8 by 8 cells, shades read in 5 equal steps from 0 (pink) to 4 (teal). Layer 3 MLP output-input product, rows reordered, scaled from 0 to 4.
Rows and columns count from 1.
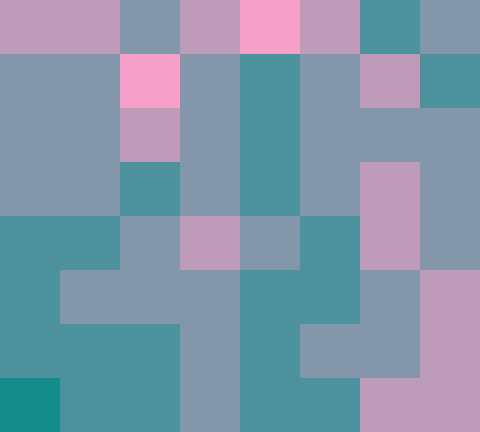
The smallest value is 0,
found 2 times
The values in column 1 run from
1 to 4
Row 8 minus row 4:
2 1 0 0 0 1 0 -1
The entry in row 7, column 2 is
3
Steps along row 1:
same up down down up up down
